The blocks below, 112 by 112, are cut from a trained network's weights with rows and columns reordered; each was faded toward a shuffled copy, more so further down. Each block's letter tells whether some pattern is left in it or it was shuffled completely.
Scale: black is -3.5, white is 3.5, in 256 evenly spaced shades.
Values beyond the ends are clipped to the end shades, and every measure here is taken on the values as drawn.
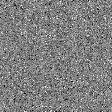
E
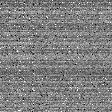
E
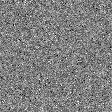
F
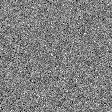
F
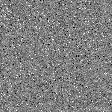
F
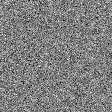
F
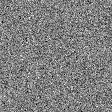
F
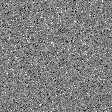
F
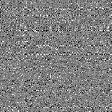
E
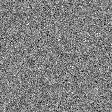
F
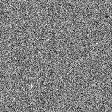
E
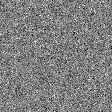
F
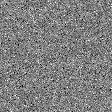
F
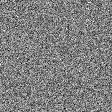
F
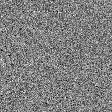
E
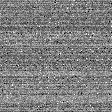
E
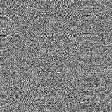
E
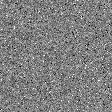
F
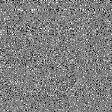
E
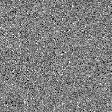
E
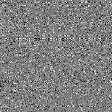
E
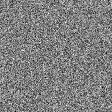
E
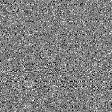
E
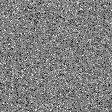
F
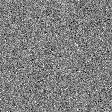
F
